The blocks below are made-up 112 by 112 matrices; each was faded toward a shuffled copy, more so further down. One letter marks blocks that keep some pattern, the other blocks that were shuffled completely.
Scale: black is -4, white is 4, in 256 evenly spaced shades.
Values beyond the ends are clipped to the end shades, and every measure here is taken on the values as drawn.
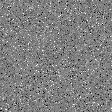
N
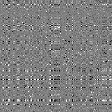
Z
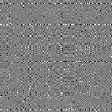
Z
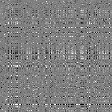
Z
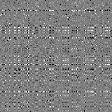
Z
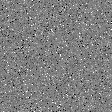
N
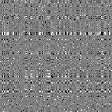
Z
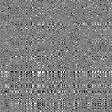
Z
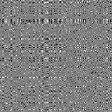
Z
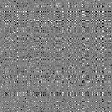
Z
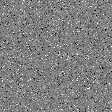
N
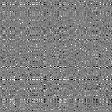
Z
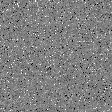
N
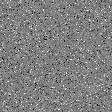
N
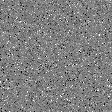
N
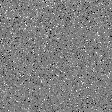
N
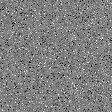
N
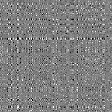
Z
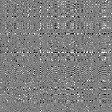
Z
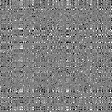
Z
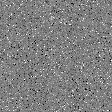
N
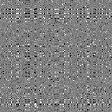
Z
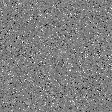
N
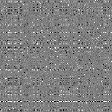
Z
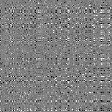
Z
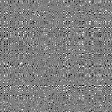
Z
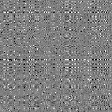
Z
